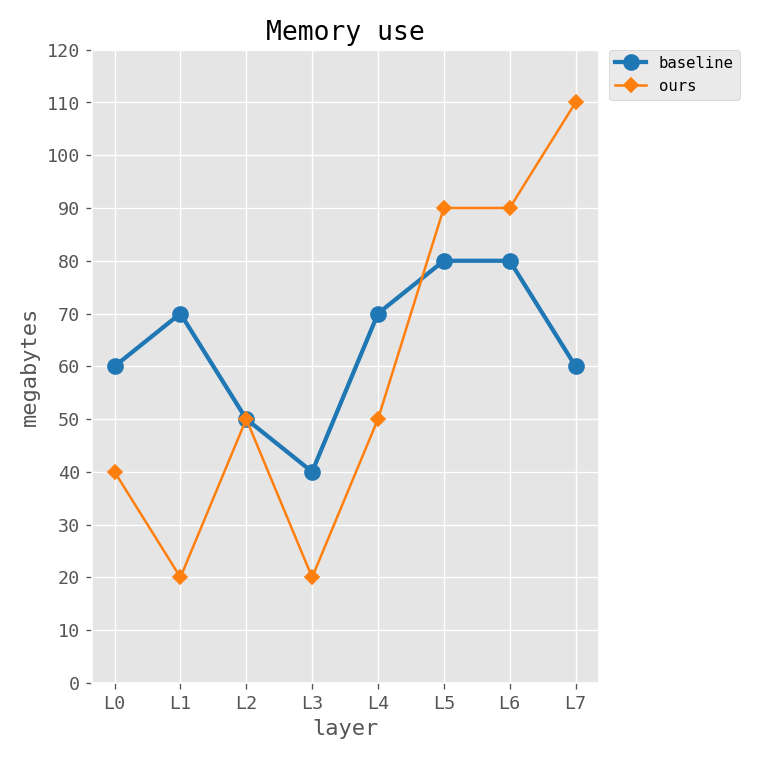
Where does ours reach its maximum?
L7
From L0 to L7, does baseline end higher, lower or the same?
the same
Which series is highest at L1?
baseline
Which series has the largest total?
baseline
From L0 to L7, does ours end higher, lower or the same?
higher
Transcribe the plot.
Title: Memory use
x-axis: layer, ticks L0 L1 L2 L3 L4 L5 L6 L7
y-axis: megabytes, ticks 0 10 20 30 40 50 60 70 80 90 100 110 120
Legend: baseline, ours
Values:
baseline: 60 70 50 40 70 80 80 60
ours: 40 20 50 20 50 90 90 110
